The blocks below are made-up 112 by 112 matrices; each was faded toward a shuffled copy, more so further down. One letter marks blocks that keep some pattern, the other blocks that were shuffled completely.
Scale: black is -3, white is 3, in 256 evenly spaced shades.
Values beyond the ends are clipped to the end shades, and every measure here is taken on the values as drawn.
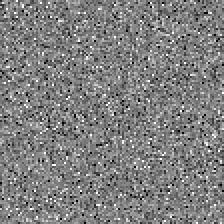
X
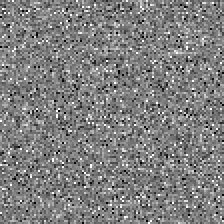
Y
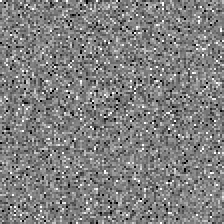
Y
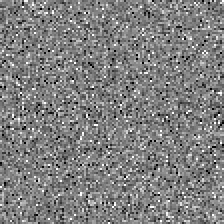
Y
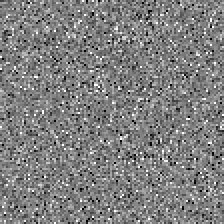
Y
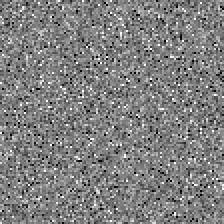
X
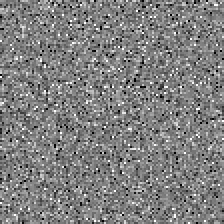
Y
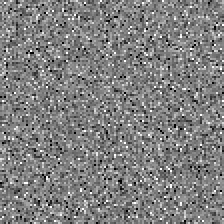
Y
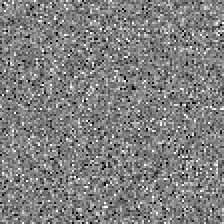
Y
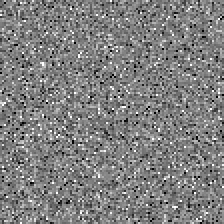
Y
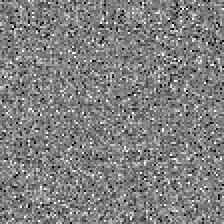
Y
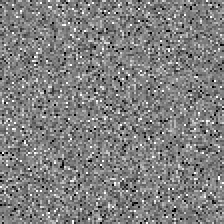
X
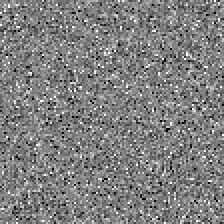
X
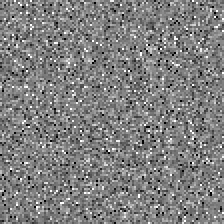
Y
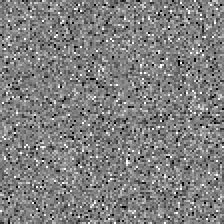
X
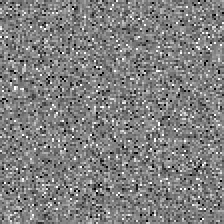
Y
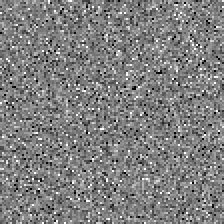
X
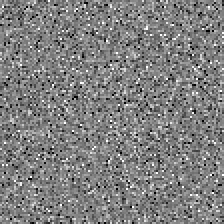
Y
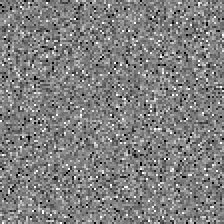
Y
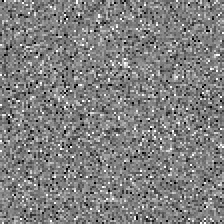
Y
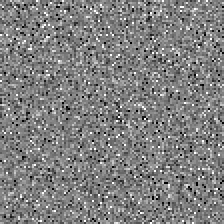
X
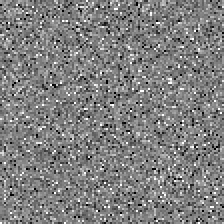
Y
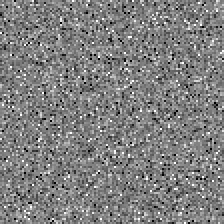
X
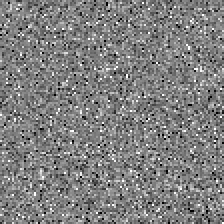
Y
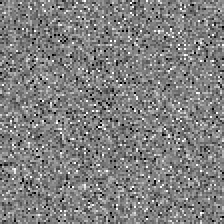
X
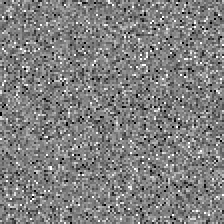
X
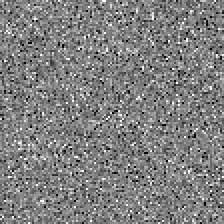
X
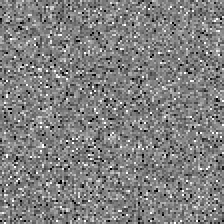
Y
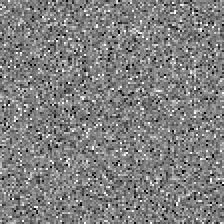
Y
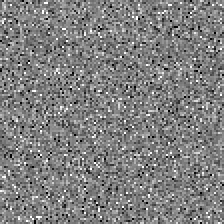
Y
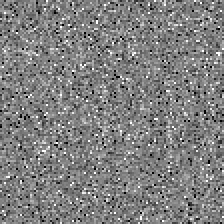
Y
